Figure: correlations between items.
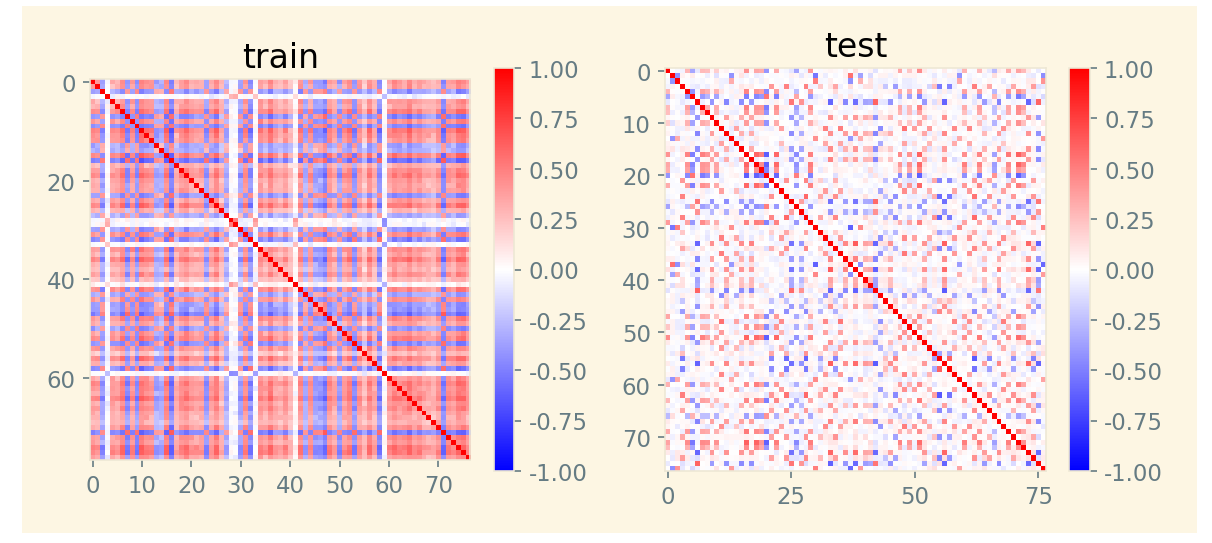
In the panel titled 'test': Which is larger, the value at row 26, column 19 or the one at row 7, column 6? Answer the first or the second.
the second
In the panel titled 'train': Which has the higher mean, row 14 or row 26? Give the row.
26
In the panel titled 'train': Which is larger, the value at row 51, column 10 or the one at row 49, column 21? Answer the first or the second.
the first
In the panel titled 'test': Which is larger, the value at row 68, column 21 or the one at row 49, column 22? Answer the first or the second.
the second
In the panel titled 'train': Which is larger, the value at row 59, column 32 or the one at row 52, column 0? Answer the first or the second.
the second
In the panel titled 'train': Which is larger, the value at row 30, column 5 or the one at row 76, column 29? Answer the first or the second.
the second
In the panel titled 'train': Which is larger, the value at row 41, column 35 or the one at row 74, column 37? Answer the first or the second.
the second
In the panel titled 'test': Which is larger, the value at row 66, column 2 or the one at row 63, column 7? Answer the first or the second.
the second
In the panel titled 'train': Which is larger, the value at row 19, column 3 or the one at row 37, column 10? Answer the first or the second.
the second
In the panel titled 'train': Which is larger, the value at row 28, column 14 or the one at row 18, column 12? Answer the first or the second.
the second
